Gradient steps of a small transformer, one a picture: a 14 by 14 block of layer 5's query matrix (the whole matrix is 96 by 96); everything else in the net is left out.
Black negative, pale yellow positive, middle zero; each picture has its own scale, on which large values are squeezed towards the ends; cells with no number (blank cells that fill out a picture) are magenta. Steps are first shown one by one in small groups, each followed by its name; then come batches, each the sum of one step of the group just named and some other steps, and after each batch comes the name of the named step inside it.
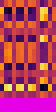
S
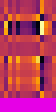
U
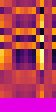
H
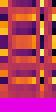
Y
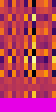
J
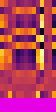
H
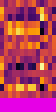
S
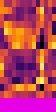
Y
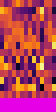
J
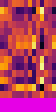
J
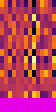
J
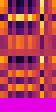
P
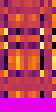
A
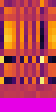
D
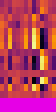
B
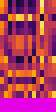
P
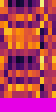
P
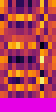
P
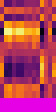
B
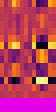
B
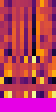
D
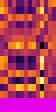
P
